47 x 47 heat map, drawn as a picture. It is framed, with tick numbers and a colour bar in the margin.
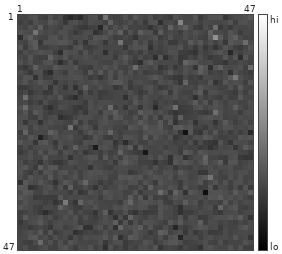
The grain is fine, like static. Overall the values sit about 30% of the way up the scale. There are no regular stripes. A few values lie far out on both sides of the bulk. No seam splits the table.
